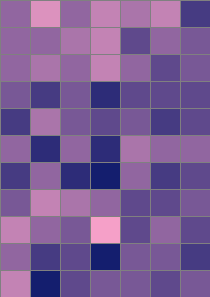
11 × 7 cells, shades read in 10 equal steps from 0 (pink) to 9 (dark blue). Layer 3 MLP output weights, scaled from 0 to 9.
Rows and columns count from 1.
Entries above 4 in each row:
1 2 2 7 6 2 5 4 3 6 6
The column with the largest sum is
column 7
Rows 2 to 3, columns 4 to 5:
2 6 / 2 4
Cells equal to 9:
3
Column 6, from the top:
2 4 6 6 7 4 7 6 4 5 6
